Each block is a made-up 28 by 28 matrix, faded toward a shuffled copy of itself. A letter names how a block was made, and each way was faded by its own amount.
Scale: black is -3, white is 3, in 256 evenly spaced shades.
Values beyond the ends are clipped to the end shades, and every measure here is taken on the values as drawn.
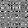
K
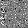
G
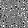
G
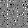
G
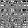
K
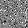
G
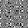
K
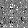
G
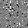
G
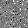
G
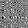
K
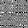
K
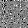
G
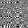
K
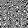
G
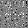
G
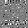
K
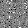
G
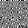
K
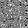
G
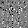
G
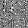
G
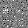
G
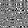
K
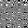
K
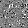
G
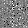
G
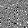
G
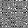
K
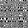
K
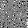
G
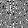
G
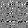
K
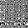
K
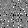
G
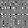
K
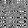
K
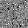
G
